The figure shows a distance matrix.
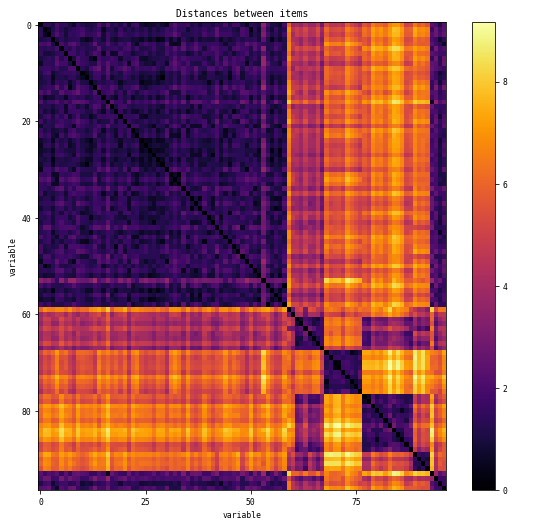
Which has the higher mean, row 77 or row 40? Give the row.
77
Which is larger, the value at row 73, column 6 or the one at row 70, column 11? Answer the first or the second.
the first
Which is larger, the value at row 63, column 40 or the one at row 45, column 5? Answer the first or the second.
the first
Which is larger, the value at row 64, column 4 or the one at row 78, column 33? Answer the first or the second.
the second
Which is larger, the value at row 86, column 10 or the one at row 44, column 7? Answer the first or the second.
the first
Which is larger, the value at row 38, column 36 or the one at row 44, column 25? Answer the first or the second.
the second
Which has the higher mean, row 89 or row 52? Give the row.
89
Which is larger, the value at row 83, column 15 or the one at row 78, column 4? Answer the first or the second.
the first
